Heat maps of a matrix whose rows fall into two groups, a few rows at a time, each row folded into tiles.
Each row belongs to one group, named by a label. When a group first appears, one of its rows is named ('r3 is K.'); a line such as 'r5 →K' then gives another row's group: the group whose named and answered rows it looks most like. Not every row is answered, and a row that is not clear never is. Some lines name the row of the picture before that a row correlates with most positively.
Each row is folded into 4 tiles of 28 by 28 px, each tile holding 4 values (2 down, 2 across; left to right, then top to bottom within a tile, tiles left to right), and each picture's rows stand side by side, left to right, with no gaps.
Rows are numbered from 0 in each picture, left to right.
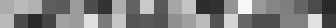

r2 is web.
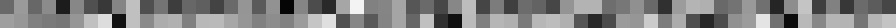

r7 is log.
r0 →log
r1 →log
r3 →web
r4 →log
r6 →web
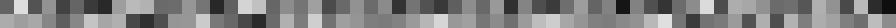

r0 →log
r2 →web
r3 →log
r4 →log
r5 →log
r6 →web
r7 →log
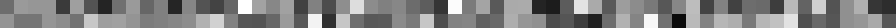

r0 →log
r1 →log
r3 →web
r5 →web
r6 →log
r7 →web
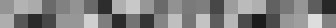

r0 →web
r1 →web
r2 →web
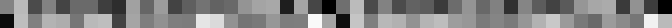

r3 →log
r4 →log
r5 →log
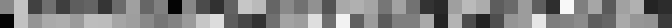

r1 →log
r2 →web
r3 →web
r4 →web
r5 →web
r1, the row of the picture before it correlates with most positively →4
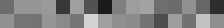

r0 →log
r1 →web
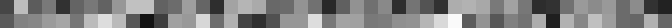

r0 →log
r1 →web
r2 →web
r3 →log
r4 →web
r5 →log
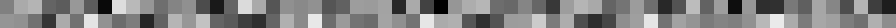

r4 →web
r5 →web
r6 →log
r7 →log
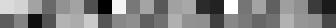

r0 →web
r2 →web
